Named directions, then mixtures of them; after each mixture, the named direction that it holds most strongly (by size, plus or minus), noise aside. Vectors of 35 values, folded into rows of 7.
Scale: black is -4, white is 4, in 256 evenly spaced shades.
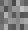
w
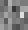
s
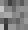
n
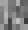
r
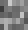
n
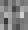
s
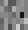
s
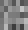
w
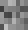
n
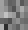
n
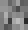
r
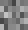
n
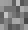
r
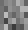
w
